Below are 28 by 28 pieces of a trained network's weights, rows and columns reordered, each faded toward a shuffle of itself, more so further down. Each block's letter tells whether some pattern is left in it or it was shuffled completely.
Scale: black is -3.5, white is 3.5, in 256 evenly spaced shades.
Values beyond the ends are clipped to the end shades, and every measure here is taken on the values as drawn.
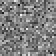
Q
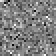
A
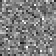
A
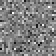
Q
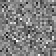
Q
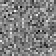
A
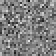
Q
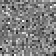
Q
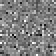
Q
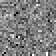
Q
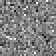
A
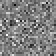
Q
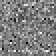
Q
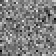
A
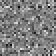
Q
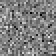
Q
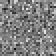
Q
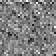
Q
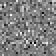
Q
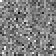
A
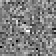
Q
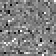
Q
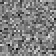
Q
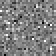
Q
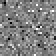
Q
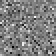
A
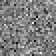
A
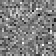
A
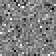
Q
